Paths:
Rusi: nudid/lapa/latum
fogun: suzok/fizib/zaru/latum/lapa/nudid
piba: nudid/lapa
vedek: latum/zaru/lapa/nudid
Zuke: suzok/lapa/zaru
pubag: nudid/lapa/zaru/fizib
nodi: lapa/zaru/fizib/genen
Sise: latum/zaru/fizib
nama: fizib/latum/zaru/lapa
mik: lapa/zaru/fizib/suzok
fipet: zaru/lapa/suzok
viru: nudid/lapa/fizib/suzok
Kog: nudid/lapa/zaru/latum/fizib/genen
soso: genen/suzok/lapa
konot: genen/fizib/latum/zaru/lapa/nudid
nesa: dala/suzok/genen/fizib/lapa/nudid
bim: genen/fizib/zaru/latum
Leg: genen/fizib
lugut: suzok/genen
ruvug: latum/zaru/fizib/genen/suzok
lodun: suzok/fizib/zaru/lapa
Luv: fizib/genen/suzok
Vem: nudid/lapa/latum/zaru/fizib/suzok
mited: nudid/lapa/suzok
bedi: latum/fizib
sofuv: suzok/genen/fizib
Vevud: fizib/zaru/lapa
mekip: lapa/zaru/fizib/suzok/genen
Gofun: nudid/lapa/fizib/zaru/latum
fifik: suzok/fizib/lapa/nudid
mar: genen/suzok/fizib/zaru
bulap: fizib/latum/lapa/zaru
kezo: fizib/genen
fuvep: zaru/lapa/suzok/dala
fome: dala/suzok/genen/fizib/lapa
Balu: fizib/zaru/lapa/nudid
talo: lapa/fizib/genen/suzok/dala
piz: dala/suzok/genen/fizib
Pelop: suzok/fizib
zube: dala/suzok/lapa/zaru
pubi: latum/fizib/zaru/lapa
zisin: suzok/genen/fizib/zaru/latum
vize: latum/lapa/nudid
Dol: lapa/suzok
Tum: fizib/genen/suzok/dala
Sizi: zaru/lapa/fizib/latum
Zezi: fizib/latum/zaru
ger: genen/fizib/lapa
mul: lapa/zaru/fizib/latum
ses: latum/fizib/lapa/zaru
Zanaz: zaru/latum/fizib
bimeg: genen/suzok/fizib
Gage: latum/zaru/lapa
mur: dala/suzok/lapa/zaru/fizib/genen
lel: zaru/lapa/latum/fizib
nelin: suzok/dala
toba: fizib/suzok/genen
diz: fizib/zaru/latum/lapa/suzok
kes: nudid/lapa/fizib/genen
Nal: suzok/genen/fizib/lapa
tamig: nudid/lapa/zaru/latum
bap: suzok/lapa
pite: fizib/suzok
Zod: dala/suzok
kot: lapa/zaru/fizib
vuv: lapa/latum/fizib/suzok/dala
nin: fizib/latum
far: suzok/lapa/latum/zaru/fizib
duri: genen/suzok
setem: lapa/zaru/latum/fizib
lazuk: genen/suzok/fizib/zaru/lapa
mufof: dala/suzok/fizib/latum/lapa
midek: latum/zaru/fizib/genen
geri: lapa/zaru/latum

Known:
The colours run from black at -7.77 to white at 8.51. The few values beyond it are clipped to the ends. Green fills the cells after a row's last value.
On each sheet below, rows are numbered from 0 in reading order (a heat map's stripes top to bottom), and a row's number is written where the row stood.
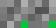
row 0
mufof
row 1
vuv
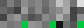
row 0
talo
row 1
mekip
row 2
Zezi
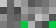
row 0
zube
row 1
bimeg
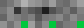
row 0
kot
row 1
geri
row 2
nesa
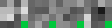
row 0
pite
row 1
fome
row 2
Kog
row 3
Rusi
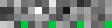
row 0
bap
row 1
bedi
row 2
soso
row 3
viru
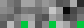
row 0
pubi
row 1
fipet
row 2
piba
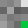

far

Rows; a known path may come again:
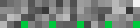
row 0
bimeg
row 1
talo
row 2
Luv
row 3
Vevud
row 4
Zanaz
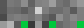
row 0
Nal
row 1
kezo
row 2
nesa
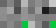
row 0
ruvug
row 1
zisin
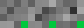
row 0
lazuk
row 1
Kog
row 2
Tum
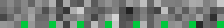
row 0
mekip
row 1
Vem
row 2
Dol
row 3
Gage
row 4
Rusi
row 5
fuvep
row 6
mur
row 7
bulap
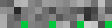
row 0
pubag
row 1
fifik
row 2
lodun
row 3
bap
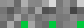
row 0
mufof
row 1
far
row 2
setem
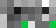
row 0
tamig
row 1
nelin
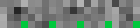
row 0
Gofun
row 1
mar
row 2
mul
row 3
mik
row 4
viru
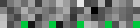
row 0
mited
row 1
vize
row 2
Zezi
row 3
piba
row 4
nama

